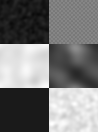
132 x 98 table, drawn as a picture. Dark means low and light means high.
The table splits into 3 rows of 2 panels. Panel 1,1: very low, blotchy, faint in contrast. Panel 1,2: middling, checkered, faint in contrast. Panel 2,1: very high, smooth, faint in contrast. Panel 2,2: low, smooth. Panel 3,1: very low, flat. Panel 3,2: very high, blotchy, faint in contrast.
